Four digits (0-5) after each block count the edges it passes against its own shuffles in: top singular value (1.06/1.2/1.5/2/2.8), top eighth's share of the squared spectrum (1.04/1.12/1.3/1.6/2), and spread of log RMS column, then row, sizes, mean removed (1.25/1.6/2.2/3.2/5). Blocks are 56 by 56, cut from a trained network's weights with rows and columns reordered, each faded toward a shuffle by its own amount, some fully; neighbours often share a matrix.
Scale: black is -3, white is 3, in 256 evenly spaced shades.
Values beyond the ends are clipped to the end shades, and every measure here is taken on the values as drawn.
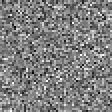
0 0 0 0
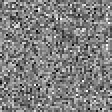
0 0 0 0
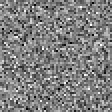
0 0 0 0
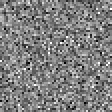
0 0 0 0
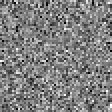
2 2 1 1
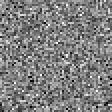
0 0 0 0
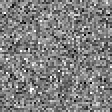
1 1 0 0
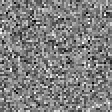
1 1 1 0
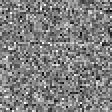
1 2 0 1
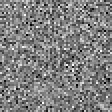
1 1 0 0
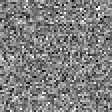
1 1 0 0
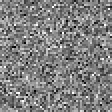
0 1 0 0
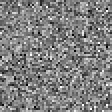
1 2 0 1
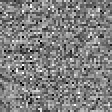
2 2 2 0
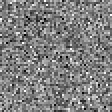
0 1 0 0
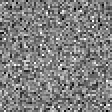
0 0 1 0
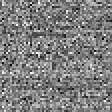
3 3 1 1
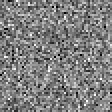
1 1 0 0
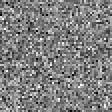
1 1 0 0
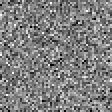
0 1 0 0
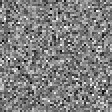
1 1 1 0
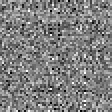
3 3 1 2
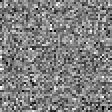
3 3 1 1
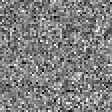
2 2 0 0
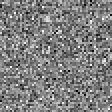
1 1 0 0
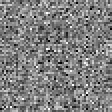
3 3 1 1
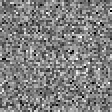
2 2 0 0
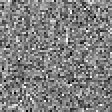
1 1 0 0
